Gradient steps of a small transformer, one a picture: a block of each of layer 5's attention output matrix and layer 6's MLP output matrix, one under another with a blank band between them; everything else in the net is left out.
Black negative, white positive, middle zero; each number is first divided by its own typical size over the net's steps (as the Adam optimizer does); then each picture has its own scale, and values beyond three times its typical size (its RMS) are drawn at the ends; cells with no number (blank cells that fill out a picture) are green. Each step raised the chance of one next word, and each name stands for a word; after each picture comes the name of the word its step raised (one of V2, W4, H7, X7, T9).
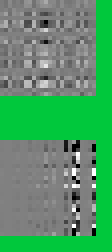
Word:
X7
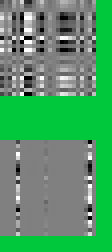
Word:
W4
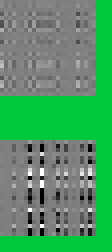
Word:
X7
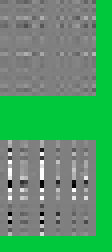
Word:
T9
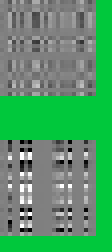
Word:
W4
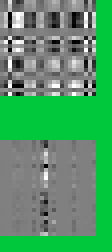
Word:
W4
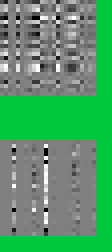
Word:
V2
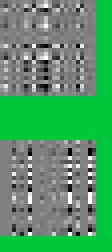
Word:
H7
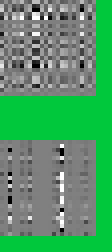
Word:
V2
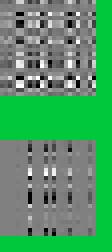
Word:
X7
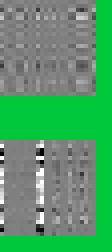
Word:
V2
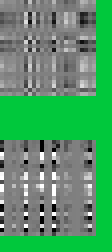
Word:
W4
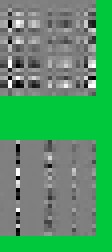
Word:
X7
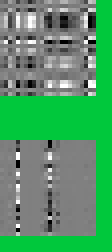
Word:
W4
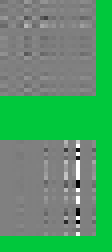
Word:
T9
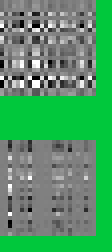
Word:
X7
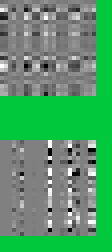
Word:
V2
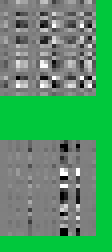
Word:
X7
